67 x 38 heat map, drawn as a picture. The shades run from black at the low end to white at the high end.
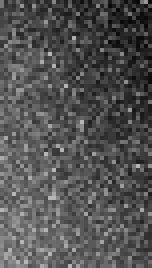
Ninth with the lowest average: top right. Average level on the scale: 30%. Slope: up to the bottom left. Mirror symmetry: none. Odd rows or columns: none. Stripes: none.
